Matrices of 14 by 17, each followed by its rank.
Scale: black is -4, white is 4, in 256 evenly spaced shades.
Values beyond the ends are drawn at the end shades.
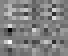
two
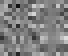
three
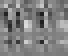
two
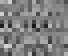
three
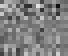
three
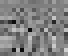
three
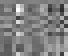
two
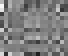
two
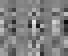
two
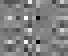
two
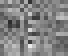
three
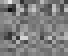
two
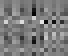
two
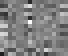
three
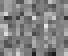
three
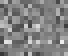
three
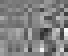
two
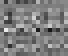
three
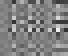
two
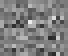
three
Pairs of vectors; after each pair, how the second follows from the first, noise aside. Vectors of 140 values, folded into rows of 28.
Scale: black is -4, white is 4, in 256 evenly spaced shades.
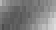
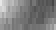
reversed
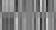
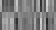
negated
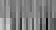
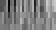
reversed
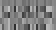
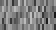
shuffled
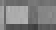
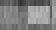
reversed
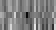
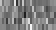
shuffled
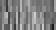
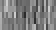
wrapped around
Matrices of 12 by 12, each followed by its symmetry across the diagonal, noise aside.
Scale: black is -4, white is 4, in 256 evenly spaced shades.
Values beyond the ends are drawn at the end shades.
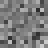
symmetric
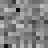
neither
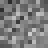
symmetric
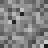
symmetric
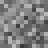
symmetric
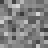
neither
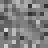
antisymmetric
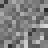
symmetric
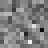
antisymmetric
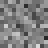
antisymmetric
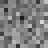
neither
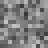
antisymmetric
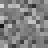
neither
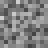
symmetric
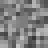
antisymmetric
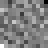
antisymmetric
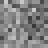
neither
